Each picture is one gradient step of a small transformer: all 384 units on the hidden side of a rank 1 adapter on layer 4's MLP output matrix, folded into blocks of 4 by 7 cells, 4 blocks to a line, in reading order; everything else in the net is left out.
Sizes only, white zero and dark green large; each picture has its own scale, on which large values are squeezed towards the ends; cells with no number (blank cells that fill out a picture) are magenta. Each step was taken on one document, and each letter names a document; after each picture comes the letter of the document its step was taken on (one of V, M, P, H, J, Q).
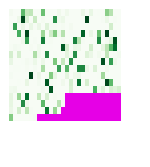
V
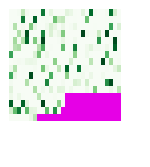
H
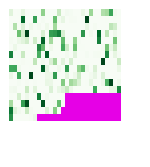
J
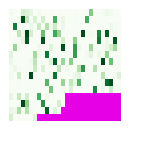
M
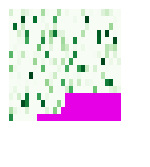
J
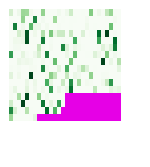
J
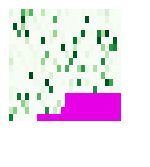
V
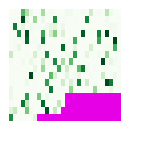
V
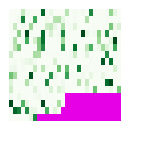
H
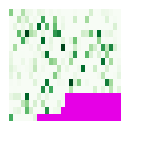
M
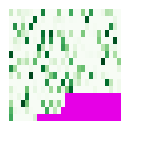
J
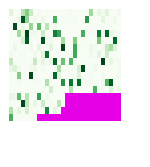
M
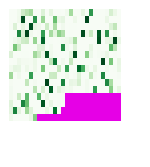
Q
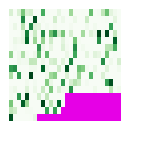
J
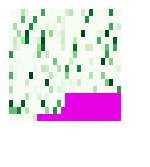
H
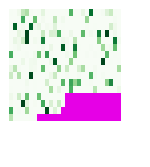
Q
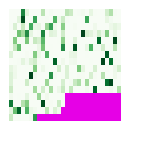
H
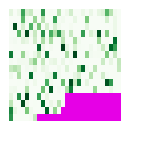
J
